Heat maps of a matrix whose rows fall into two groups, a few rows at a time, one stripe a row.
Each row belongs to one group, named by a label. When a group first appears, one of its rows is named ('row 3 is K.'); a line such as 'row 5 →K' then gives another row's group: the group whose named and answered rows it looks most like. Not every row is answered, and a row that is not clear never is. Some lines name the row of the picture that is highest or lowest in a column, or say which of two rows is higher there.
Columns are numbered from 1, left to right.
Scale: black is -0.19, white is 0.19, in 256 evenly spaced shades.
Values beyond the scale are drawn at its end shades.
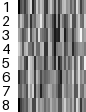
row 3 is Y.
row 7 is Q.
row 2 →Y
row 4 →Y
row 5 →Q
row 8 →Q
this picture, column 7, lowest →2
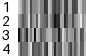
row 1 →Y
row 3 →Q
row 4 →Q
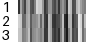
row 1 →Y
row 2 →Y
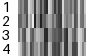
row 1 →Q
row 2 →Q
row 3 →Y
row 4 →Y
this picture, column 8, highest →2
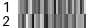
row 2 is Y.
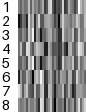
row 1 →Y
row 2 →Q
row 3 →Q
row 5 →Q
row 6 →Y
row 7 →Y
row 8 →Y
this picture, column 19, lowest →8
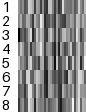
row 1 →Q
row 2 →Y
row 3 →Q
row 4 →Y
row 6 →Y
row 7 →Q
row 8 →Q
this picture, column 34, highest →5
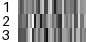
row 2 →Q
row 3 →Q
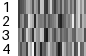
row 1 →Y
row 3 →Y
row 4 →Q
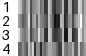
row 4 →Q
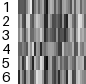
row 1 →Q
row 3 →Y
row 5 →Y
